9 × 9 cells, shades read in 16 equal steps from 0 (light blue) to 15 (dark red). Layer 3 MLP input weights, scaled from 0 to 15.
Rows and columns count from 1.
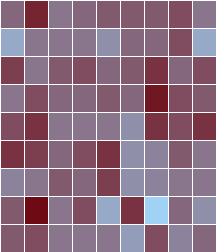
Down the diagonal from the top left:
8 7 9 8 7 5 6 8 8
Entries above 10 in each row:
1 0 2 1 3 3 1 2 0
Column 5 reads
9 5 8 9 7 12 11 3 7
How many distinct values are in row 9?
6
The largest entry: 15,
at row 8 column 2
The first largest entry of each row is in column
2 8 7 7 2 1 5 2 2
